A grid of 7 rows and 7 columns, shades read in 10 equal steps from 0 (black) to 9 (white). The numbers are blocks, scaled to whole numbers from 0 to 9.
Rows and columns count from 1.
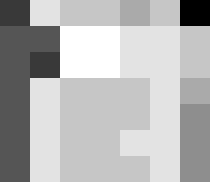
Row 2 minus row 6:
0 -5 2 2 0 0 2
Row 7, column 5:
7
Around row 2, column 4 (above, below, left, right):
7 9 9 8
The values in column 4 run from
7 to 9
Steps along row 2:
same up same down same down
